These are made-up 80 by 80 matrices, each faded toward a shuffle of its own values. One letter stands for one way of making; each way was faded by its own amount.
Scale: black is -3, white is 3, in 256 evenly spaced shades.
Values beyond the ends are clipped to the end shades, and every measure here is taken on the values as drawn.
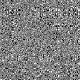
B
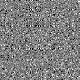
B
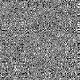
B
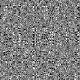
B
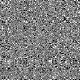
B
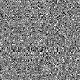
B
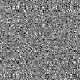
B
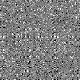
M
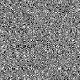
B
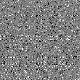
M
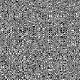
B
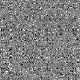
M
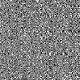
B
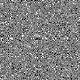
M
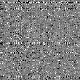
M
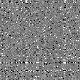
M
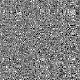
B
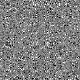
M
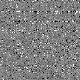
M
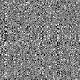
B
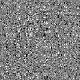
B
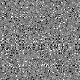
M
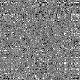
M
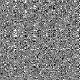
B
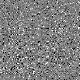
M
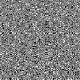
B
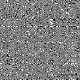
M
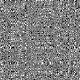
B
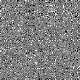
M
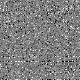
M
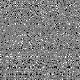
M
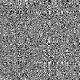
B
